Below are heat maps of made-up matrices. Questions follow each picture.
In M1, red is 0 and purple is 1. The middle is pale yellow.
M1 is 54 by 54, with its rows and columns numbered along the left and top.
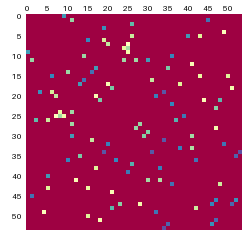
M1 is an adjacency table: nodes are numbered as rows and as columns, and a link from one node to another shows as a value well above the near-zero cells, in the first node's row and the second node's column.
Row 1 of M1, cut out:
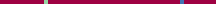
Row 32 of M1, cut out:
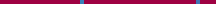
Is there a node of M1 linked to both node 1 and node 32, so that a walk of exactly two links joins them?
no
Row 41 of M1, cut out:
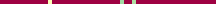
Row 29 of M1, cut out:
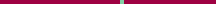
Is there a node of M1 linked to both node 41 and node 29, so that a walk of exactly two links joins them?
yes
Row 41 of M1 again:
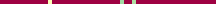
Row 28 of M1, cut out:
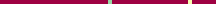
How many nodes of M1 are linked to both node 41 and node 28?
0
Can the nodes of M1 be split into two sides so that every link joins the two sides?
no
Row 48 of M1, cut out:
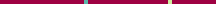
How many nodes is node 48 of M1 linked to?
2
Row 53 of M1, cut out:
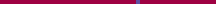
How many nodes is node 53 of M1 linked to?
1
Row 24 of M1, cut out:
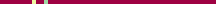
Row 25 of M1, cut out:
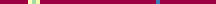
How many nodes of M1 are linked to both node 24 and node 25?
1
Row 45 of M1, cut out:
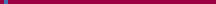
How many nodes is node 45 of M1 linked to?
1
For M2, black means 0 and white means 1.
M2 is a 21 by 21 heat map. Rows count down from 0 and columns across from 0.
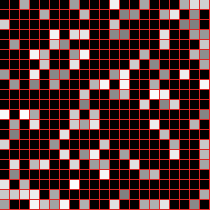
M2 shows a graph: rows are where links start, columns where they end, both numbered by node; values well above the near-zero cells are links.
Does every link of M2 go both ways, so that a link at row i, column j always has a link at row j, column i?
yes
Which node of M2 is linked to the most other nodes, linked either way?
node 20
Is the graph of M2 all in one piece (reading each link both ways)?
yes
